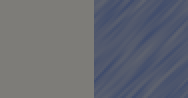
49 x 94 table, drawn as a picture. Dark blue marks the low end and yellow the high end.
It is made of 1 by 2 panels. Panel 1,1: middling, flat. Panel 1,2: low, slanting up to the right, faint in contrast.
